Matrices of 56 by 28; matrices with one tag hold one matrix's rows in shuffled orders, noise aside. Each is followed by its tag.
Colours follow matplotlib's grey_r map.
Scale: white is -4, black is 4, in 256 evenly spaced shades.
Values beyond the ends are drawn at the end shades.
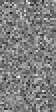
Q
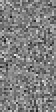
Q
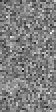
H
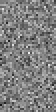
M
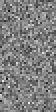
M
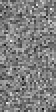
H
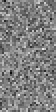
Q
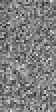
H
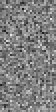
H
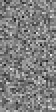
H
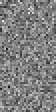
M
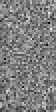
H
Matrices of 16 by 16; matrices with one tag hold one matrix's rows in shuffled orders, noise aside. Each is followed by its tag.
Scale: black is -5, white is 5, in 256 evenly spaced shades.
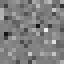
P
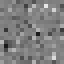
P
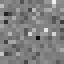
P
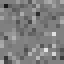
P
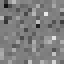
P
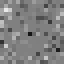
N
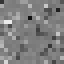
N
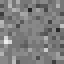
N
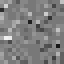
N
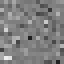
N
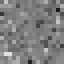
N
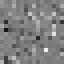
P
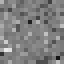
N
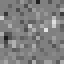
P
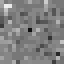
N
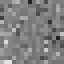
N
